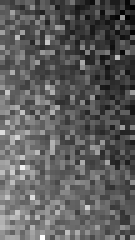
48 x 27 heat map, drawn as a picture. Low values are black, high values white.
Stripes: none. Odd rows or columns: none. Ninth with the lowest average: top right. Mirror symmetry: none. Ninth with the highest average: bottom left. Slope: up to the bottom left. Grain: fine.
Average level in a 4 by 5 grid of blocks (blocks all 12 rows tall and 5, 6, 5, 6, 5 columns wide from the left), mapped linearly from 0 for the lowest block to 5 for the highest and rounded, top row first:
32100
33210
54221
54432
